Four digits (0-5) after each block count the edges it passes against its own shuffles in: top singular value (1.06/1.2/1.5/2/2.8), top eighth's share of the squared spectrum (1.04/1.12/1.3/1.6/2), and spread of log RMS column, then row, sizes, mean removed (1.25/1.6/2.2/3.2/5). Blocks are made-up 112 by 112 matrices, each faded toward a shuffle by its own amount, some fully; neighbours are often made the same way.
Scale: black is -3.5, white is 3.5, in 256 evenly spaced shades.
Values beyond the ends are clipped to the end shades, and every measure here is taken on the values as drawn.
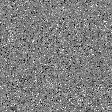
2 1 0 0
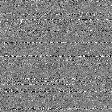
2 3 0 4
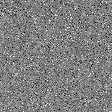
0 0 0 0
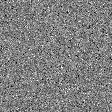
0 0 0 0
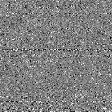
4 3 1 3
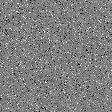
1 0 0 0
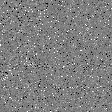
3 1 0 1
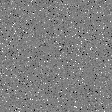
0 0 0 0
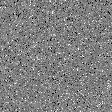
0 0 0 0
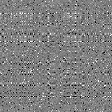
5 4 2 3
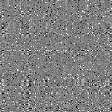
5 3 2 3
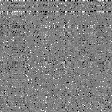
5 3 2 2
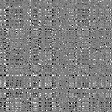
5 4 3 3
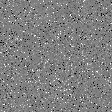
3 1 0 0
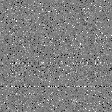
4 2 1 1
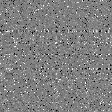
4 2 1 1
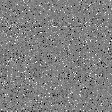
3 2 0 1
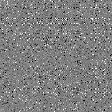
4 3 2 2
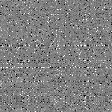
4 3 1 2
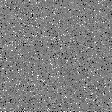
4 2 0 1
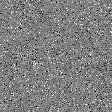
3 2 0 0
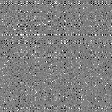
5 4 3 3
